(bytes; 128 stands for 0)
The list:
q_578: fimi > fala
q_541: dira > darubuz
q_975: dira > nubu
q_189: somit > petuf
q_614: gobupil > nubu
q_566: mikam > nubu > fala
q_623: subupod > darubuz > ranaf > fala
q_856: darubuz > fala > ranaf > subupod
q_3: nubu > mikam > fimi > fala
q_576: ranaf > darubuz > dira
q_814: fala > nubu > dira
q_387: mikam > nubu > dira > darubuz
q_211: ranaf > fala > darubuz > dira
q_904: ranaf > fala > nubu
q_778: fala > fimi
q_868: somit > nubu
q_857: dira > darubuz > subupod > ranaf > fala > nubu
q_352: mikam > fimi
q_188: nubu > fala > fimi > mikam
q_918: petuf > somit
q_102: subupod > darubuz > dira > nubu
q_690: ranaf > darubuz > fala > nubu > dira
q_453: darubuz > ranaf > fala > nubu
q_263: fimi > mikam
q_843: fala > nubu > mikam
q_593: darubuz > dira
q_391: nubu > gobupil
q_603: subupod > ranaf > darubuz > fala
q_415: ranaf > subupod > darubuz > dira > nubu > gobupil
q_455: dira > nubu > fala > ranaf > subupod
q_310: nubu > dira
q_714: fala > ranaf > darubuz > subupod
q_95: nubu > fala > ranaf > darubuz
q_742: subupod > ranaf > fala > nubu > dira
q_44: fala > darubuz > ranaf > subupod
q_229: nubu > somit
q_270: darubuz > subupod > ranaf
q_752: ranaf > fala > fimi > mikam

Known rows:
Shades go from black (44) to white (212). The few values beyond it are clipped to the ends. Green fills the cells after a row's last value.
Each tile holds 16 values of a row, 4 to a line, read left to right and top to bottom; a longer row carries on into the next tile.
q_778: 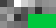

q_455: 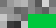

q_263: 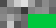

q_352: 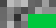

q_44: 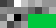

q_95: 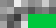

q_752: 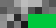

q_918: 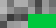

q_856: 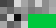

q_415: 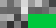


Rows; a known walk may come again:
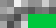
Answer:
q_95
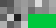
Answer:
q_453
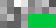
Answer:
q_102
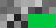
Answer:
q_211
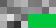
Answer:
q_857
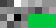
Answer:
q_44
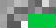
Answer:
q_310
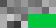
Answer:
q_541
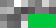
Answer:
q_188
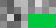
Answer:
q_270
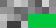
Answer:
q_455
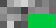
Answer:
q_263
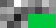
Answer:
q_814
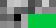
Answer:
q_566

